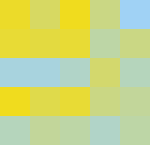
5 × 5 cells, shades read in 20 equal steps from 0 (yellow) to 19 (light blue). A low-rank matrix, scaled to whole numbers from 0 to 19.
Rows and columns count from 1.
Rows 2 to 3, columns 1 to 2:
2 3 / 17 17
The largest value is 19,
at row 1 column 5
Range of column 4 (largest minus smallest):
8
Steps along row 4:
up down up up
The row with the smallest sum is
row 4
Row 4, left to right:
0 4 2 9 11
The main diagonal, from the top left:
1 3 15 9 12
